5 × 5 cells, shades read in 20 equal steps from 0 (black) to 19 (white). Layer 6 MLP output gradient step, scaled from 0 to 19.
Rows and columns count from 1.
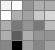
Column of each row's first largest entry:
2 1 5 1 3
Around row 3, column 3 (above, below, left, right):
12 13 9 9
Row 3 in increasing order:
9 9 11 13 14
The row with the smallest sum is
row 5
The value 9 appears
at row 3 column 2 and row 3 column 4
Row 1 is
18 19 11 13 13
